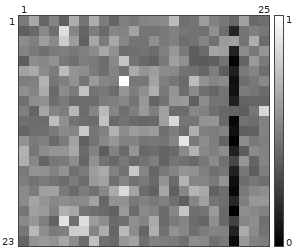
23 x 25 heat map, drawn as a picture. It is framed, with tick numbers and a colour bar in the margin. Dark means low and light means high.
Average level on the scale: 50%. Histogram: heavy tails on both sides. Odd lines: column 22.
